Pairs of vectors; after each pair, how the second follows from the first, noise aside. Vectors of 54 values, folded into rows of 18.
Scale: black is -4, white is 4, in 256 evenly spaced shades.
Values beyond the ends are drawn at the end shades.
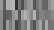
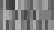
negated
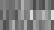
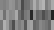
negated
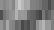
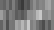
negated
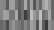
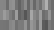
shrunk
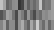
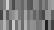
shuffled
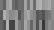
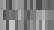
negated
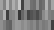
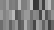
shuffled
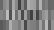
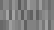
shrunk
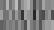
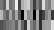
scaled up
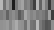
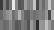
negated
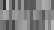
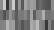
negated
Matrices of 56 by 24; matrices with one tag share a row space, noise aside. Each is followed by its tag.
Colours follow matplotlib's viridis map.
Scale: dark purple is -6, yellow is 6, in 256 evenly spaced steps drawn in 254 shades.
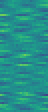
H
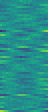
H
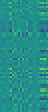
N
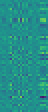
N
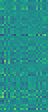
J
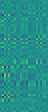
J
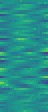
H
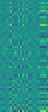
N
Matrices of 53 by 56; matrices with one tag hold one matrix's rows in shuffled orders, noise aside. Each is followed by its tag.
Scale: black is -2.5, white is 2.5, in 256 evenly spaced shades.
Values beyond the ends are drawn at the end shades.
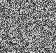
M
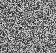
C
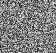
C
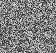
M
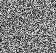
C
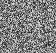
M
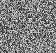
M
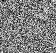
C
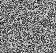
C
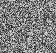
M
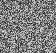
M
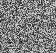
C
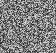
C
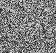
M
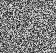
C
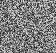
C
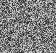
M
